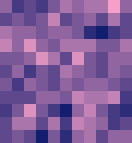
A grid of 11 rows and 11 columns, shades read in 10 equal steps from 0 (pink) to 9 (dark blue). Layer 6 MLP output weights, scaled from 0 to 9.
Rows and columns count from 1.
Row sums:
46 54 59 38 44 55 55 48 60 50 60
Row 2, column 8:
4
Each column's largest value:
7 7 7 9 7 9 5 8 9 7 8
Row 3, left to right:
3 4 4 5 4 4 5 8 9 7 6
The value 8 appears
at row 3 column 8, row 9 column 11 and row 11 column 6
